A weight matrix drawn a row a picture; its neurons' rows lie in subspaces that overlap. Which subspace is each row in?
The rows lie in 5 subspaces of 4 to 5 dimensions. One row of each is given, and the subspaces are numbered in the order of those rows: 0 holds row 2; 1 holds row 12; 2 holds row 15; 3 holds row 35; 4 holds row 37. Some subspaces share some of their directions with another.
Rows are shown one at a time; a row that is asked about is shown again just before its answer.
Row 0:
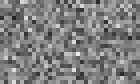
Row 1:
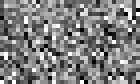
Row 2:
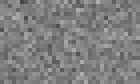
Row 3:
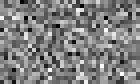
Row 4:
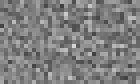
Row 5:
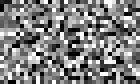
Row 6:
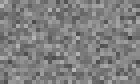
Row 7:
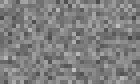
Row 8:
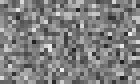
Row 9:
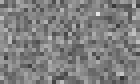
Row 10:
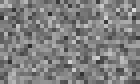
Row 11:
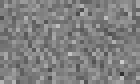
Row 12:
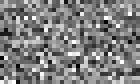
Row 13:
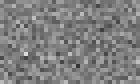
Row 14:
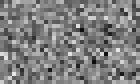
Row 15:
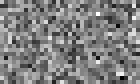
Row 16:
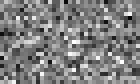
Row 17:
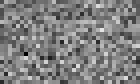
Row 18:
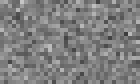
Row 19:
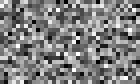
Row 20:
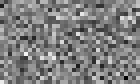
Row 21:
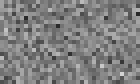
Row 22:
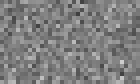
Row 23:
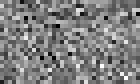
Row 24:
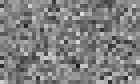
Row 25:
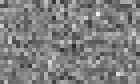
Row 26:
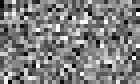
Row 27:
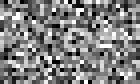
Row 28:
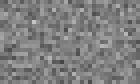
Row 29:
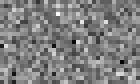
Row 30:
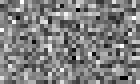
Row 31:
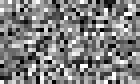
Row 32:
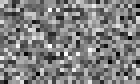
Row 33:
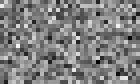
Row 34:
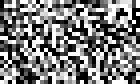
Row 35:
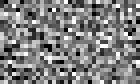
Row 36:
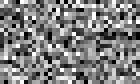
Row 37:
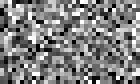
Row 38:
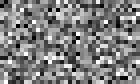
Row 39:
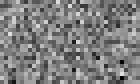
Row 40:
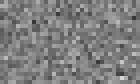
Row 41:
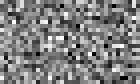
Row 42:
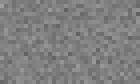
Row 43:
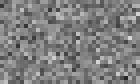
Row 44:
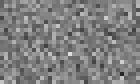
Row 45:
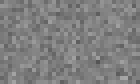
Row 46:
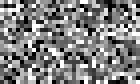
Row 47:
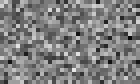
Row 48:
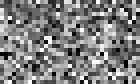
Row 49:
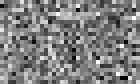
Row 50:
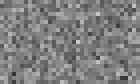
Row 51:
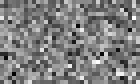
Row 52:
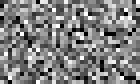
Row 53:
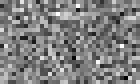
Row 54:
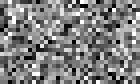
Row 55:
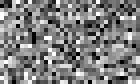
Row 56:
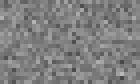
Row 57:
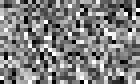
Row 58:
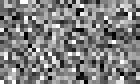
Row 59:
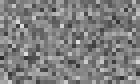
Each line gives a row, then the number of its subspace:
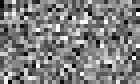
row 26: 1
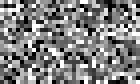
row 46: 1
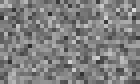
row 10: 0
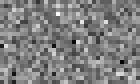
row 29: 2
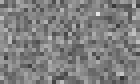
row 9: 2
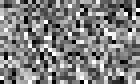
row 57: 4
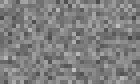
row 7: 2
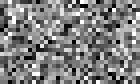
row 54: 4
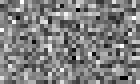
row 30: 2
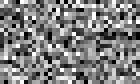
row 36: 2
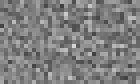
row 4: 2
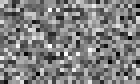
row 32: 0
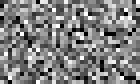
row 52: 1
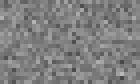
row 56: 3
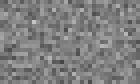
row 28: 3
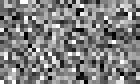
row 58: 0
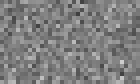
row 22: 4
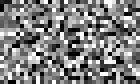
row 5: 1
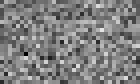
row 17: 1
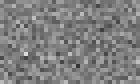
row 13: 1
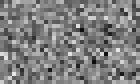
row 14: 4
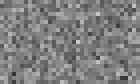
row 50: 3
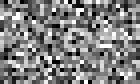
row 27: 3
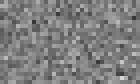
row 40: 3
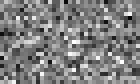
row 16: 1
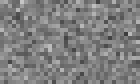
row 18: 0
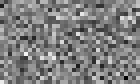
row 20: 1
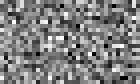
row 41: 2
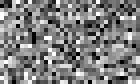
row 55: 4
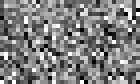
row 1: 4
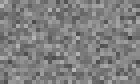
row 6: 3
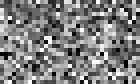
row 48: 4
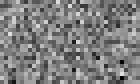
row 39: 4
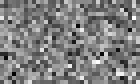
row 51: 4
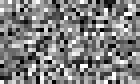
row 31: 1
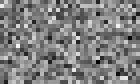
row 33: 2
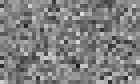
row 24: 1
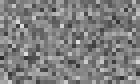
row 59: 1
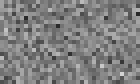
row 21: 1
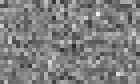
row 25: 2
